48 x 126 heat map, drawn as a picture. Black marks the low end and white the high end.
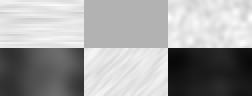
It is made of 2 by 3 panels. Panel 1,1: very high, streaked across, faint in contrast. Panel 1,2: high, flat. Panel 1,3: very high, blotchy, faint in contrast. Panel 2,1: low, smooth. Panel 2,2: very high, slanting up to the right, faint in contrast. Panel 2,3: very low, smooth, faint in contrast.
